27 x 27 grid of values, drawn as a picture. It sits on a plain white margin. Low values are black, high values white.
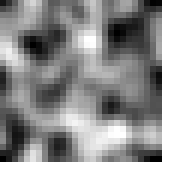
Grain: blotchy. Odd rows or columns: none. Average level on the scale: 50%. Lone odd cells: none. Mirror symmetry: none.
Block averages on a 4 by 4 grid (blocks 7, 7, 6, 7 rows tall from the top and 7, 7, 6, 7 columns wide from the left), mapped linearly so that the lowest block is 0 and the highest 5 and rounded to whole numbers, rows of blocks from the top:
2120 / 2231 / 2211 / 1252
